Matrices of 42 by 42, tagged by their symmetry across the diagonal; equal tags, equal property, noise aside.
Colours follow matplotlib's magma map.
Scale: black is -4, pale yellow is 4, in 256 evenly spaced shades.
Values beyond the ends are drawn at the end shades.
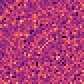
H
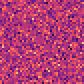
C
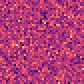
C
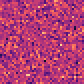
C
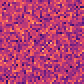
H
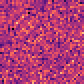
H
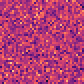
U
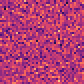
U
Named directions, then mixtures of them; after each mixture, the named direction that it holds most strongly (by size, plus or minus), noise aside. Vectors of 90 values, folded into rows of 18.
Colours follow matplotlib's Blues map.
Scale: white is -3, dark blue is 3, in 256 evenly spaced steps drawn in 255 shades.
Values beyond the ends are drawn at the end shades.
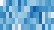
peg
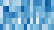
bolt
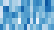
bolt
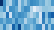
peg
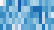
peg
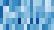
bolt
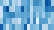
bolt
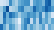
bolt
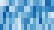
peg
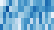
peg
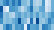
bolt
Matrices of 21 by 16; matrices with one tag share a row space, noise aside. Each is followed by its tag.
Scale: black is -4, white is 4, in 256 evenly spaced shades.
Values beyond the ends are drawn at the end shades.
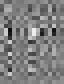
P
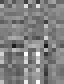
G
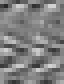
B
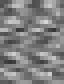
B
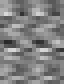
B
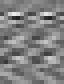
B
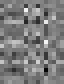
G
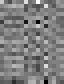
G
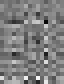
G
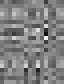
G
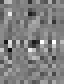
P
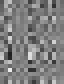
P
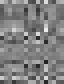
G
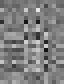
G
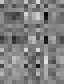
G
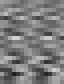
B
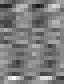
B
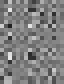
P
